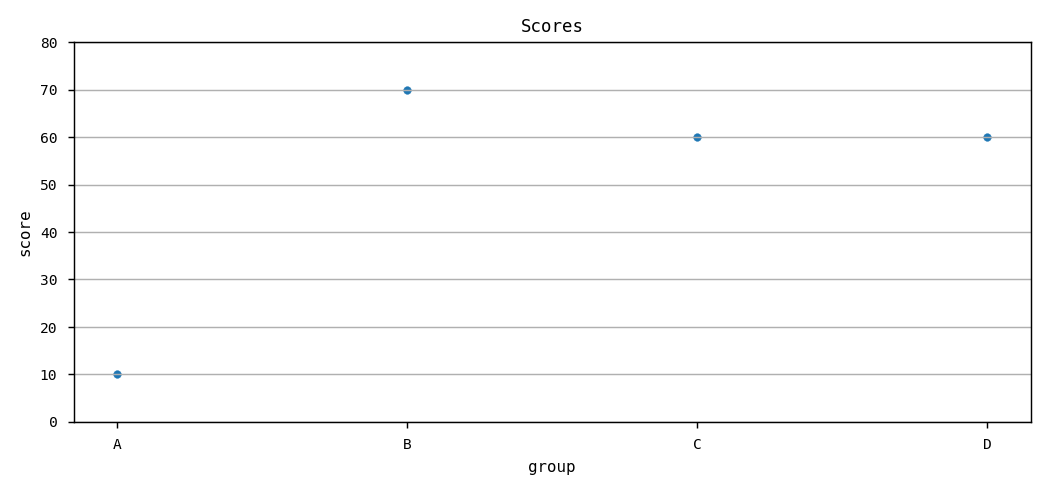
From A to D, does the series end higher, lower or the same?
higher
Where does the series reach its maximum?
B
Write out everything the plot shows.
Title: Scores
x-axis: group, ticks A B C D
y-axis: score, ticks 0 10 20 30 40 50 60 70 80
Values:
10 70 60 60
